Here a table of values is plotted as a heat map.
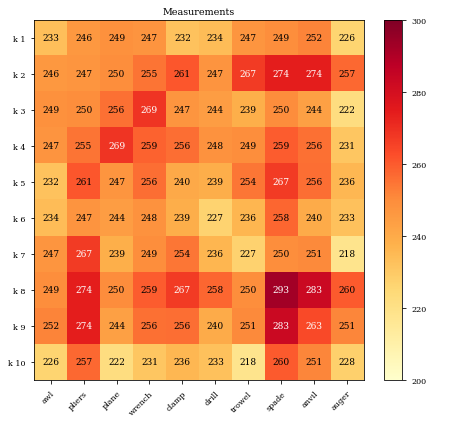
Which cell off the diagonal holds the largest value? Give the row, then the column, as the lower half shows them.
k 9, spade
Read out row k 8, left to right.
249 274 250 259 267 258 250 293 283 260
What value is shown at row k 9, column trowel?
251
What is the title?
Measurements
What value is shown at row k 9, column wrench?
256
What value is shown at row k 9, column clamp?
256
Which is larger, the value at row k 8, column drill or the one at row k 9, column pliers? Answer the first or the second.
the second
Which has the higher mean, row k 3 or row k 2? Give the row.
k 2
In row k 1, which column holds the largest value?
anvil
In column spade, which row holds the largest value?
k 8
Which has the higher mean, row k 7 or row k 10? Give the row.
k 7
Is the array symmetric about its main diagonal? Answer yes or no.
yes
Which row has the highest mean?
k 8
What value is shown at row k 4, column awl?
247
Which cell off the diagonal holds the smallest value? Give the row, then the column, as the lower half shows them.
k 10, trowel
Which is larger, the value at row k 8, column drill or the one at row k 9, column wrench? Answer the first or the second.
the first
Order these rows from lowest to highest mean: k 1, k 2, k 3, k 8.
k 1, k 3, k 2, k 8
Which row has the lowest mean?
k 10
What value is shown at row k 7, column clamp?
254
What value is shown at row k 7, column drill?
236
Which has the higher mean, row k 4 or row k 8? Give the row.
k 8
